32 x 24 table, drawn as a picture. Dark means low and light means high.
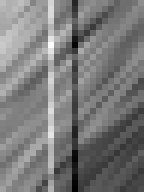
Average level on the scale: 50%. Slope: up to the top left. Odd lines: columns 9 and 13. Roughest part: top middle. Histogram: bell-shaped.
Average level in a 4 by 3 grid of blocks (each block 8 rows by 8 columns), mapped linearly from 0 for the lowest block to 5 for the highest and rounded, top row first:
532 | 432 | 331 | 310
